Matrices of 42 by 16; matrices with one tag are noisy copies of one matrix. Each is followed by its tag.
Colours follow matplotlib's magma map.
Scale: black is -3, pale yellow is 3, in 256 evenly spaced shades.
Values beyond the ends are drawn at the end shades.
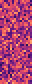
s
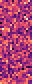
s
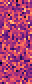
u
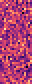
u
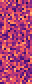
u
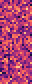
s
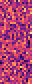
u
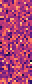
s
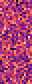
u
